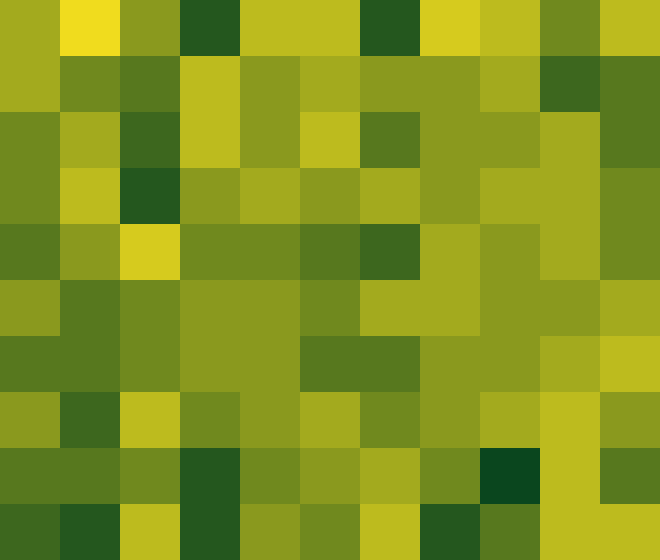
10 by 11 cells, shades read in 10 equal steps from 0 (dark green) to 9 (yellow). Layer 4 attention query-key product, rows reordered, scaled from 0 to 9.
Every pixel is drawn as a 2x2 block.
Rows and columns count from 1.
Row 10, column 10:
7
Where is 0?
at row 9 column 9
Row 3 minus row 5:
1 1 -6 3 1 4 1 -1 0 0 -1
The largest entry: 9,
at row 1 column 2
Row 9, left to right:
3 3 4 1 4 5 6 4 0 7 3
